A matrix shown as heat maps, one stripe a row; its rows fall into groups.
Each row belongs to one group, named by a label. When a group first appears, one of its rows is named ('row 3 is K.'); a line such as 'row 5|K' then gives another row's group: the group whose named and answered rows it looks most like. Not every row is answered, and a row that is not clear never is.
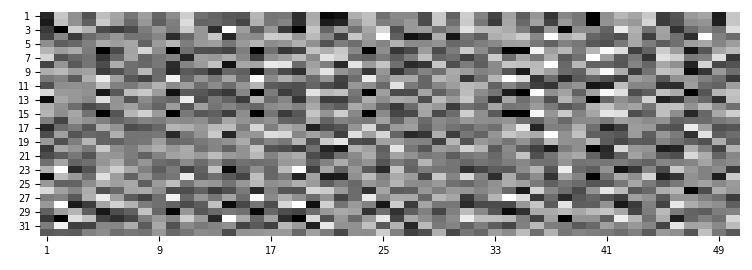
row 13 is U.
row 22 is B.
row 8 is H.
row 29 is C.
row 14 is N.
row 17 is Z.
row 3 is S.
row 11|U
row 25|Z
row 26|C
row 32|H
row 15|C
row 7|N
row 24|U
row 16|S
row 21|Z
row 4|H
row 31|B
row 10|Z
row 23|B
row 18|H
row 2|U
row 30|S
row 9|C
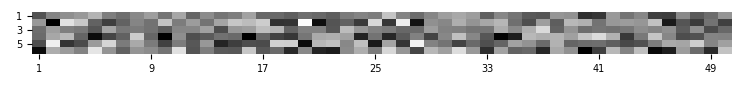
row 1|U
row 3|H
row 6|U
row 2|S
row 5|B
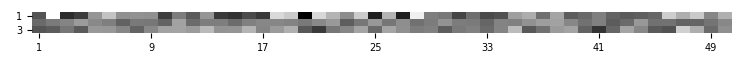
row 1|B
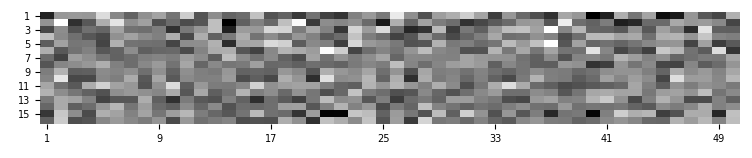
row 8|U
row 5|H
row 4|N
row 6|N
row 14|B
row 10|B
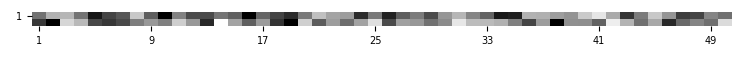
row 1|C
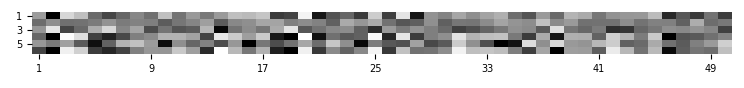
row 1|S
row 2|H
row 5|C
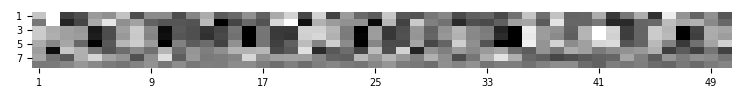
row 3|C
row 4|C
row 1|B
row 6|S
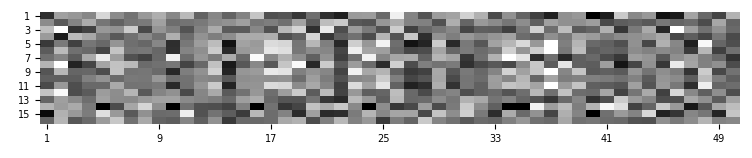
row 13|U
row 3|B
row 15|U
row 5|H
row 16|B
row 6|H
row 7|Z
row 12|B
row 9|H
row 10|H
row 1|U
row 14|C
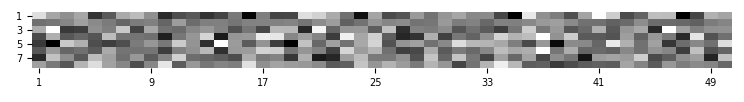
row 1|C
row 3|B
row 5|S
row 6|H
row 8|Z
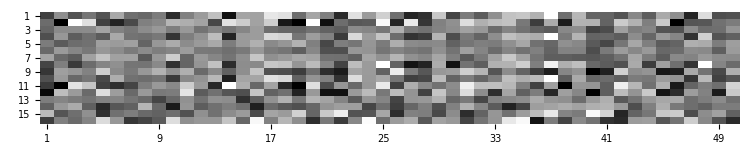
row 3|U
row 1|H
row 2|S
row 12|U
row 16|Z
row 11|S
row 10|H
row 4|H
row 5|Z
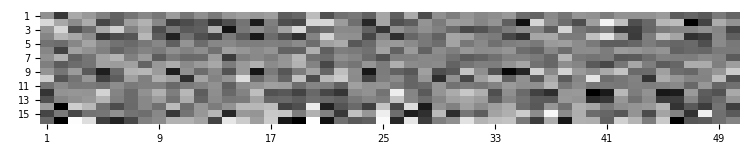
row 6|S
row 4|C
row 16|S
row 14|S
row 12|U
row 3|B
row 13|U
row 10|N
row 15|H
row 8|Z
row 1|S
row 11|H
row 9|C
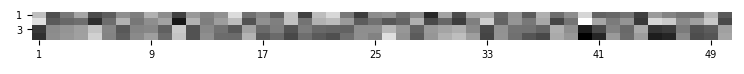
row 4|U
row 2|N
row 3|U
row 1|N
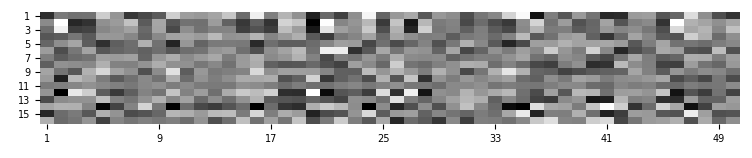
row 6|N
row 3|B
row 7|Z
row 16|N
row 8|U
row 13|U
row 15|Z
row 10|S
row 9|Z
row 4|Z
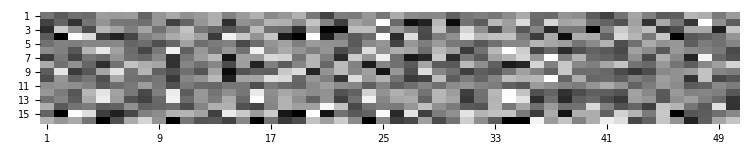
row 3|U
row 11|C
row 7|H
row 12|Z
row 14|N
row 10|H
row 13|Z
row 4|S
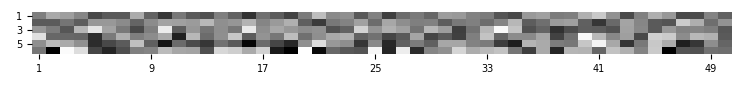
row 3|Z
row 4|N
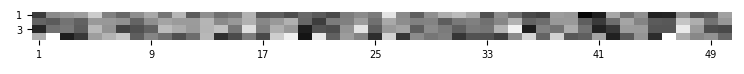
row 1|U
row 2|Z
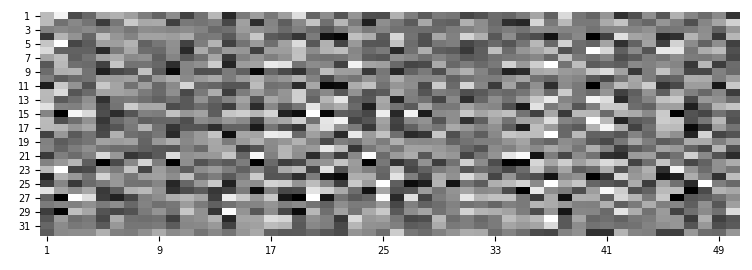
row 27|S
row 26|C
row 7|B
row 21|Z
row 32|U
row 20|N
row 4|U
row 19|Z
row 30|H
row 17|C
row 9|C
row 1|B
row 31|H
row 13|N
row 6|N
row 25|H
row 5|B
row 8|H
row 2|C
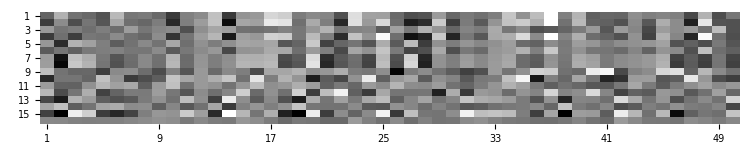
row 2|H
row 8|S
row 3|N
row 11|Z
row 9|N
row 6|H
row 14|B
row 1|H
